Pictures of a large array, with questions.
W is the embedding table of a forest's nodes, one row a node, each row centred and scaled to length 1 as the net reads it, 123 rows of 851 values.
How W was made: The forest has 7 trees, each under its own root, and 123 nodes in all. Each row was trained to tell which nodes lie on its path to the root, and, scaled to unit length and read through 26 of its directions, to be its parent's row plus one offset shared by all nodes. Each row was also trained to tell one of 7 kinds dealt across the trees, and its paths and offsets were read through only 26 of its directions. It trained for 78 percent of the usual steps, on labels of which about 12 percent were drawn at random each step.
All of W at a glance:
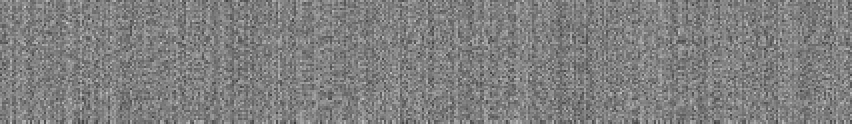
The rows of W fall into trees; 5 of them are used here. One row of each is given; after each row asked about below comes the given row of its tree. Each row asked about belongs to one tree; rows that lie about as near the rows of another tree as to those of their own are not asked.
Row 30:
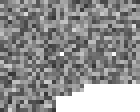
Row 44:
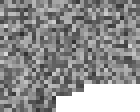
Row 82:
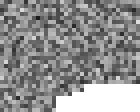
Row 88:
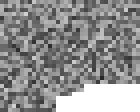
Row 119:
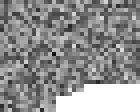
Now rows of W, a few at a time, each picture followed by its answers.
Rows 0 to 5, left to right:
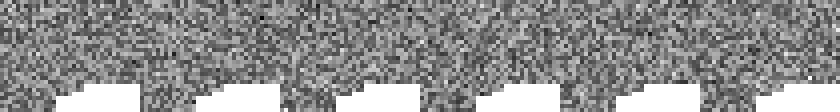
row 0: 44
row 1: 119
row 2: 44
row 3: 88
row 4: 44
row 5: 88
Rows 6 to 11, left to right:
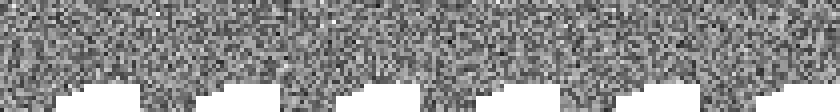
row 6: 82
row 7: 44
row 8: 119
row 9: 82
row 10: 44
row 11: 30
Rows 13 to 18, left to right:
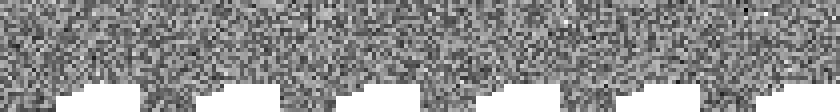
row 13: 88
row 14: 88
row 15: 44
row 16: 119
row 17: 44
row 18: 88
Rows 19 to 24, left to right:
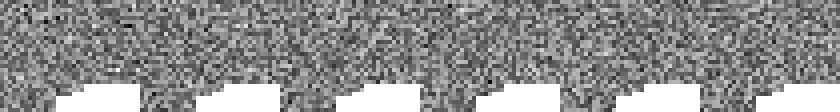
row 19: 82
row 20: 30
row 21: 88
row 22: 44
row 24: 82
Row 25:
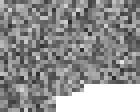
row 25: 88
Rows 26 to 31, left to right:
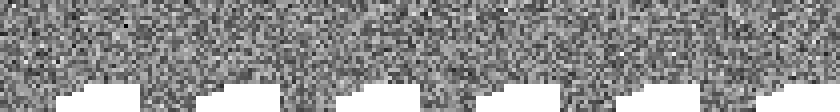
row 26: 82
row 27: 44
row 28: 30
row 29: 44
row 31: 88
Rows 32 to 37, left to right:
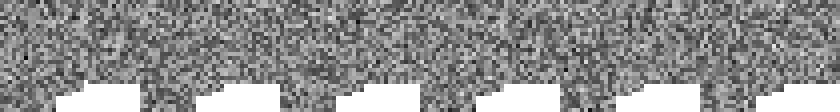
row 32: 30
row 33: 88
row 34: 44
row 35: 30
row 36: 88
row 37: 44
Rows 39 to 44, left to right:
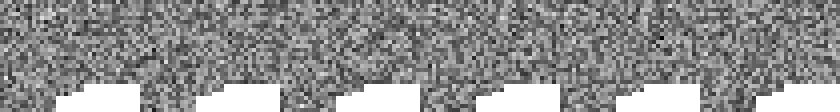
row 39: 44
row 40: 119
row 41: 119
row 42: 82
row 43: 82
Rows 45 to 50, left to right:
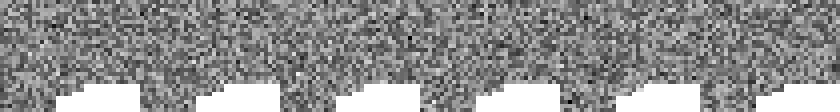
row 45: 44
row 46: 82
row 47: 88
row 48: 30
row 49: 88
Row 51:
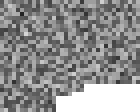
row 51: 44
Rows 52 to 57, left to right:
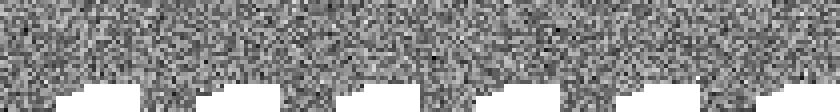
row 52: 88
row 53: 82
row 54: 30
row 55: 119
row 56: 88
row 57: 88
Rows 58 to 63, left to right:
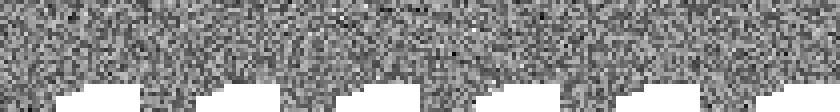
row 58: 30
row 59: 119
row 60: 82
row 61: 119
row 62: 44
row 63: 82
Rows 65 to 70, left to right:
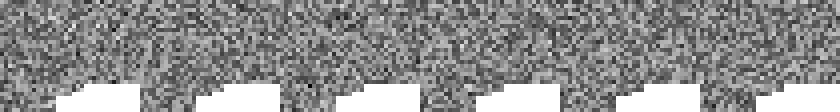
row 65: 88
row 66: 82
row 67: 119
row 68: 119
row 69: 44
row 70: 44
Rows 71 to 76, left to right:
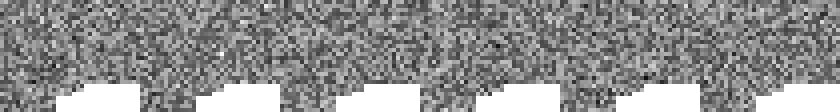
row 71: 88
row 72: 88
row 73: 119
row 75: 119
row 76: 88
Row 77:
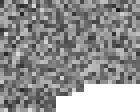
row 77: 44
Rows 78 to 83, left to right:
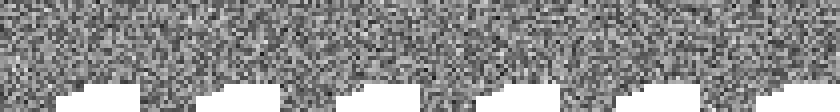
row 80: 30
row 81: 30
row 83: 30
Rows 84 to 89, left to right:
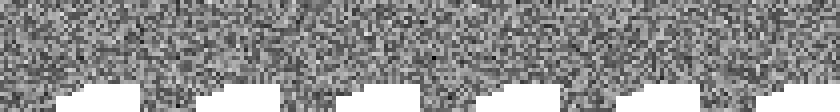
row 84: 88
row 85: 119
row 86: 82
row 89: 44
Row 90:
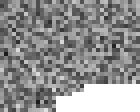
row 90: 119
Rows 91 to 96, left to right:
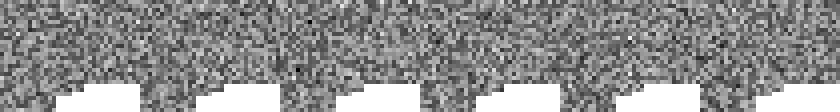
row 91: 44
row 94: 44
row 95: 88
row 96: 30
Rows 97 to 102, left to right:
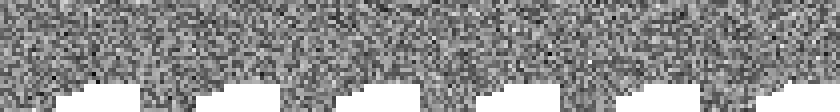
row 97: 44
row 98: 44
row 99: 82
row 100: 82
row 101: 30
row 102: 88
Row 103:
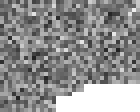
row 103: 119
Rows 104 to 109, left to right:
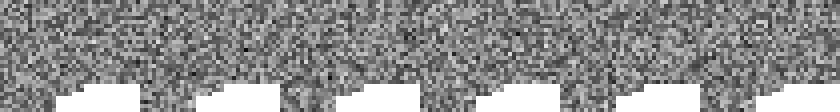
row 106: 30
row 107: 82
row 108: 44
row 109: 30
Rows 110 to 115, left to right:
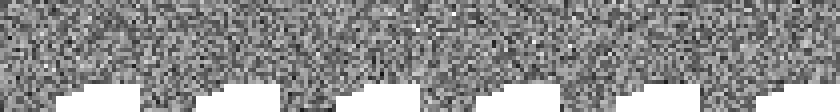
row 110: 119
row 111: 44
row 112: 88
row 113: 82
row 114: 119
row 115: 44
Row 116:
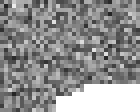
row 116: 119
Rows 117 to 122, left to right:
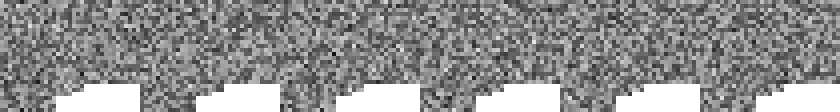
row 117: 88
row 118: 44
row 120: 82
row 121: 82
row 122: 82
